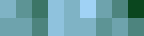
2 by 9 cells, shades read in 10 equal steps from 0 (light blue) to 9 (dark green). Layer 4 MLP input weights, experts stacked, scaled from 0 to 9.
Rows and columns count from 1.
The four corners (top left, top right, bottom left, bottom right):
2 9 3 5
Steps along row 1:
up up down up down up up up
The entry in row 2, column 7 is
4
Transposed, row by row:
2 3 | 4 3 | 6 5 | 1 1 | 2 2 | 0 2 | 3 4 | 5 3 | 9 5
